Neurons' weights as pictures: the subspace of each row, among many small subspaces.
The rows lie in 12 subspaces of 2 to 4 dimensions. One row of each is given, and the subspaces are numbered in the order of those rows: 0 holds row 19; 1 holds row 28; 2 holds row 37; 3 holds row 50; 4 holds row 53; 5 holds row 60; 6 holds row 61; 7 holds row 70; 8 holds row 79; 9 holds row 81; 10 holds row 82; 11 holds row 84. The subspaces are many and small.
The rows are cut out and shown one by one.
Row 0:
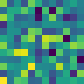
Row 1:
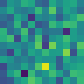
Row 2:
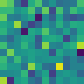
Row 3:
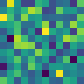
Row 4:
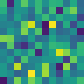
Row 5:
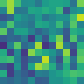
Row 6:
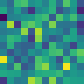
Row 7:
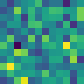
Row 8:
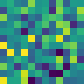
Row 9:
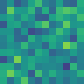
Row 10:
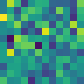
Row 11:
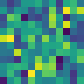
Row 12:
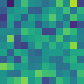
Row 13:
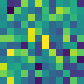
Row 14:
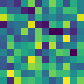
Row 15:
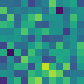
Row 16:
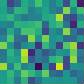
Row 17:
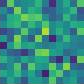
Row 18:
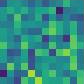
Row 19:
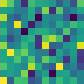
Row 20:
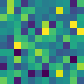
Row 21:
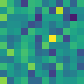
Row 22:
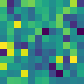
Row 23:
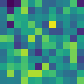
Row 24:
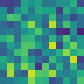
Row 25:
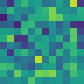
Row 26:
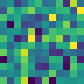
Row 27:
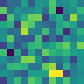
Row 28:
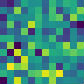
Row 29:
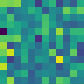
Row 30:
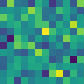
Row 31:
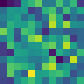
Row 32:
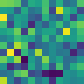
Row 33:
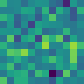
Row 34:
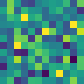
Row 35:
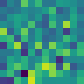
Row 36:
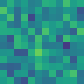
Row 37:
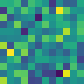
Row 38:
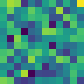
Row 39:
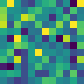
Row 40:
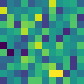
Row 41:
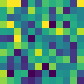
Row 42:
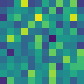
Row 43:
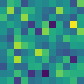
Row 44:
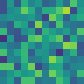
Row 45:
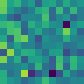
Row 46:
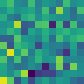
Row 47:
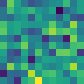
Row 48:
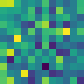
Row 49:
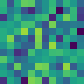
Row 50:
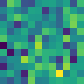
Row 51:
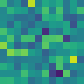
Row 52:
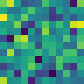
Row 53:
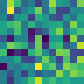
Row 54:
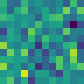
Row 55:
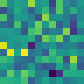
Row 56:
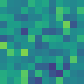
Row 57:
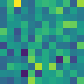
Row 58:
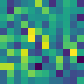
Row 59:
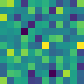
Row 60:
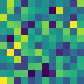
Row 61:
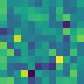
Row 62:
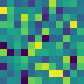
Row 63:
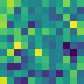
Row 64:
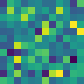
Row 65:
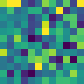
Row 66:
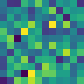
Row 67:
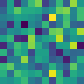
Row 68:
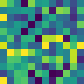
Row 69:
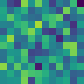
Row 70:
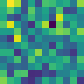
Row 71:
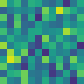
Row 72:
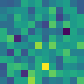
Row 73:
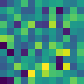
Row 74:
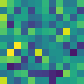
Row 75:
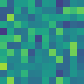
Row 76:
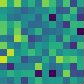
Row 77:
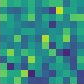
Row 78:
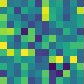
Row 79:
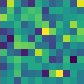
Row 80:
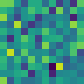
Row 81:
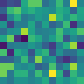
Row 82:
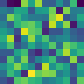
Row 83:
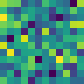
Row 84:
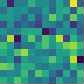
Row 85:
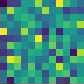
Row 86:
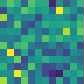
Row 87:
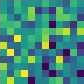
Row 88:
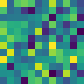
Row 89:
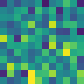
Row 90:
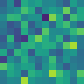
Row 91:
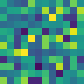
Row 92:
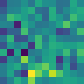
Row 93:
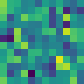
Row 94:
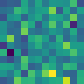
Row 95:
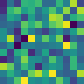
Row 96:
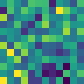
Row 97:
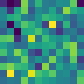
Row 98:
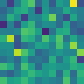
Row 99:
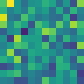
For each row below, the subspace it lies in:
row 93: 6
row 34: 5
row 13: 4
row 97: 7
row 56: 5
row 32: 1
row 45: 3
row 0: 0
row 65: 6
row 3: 8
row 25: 9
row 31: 6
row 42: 0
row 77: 4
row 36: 1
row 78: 9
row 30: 8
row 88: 8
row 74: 1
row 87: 4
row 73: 3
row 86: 2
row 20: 5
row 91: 8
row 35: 10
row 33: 11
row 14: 4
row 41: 7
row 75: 6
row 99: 11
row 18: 4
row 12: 11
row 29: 6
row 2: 0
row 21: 0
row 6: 9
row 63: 1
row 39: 11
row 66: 10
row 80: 0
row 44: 3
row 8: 5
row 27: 2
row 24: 4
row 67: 9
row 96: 2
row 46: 3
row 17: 9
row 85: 6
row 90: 3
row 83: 9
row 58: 4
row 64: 5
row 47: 4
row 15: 2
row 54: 10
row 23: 7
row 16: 10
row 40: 2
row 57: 6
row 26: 9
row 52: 9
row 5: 4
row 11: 6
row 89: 4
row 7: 1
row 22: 3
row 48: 7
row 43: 5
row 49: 8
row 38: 10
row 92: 3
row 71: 1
